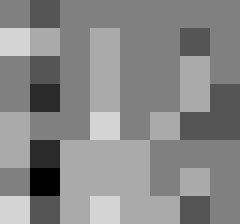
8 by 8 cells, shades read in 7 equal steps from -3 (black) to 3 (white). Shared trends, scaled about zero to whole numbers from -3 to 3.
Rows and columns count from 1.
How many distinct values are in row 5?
4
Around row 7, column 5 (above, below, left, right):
1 1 1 0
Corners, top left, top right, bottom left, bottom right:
0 0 2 0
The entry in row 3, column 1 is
0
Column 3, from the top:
0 0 0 0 0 1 1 1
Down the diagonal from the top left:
0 1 0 1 0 0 1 0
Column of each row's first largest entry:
1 1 4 4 4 1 3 1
